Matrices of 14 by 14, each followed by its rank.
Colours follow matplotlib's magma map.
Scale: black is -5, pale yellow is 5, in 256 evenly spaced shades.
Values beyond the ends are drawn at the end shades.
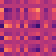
one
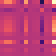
one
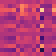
two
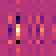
one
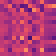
two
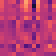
two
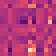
two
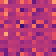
two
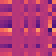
one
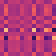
one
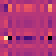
one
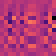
two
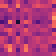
two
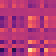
one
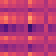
one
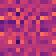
two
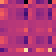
one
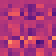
two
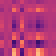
one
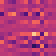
two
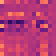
two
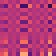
one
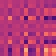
one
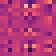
two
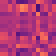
two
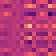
two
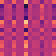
one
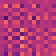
two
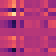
one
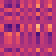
one
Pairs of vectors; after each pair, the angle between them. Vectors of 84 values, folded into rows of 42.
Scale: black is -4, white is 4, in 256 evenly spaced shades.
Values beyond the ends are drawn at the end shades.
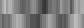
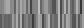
orthogonal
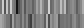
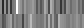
nearly opposite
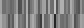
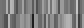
orthogonal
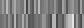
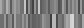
nearly parallel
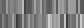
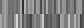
partly opposed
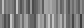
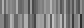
nearly parallel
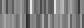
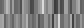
partly opposed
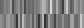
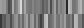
partly opposed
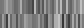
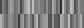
partly opposed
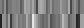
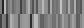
partly aligned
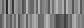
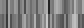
partly aligned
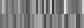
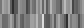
partly aligned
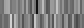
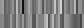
orthogonal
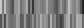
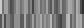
nearly parallel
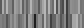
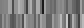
orthogonal
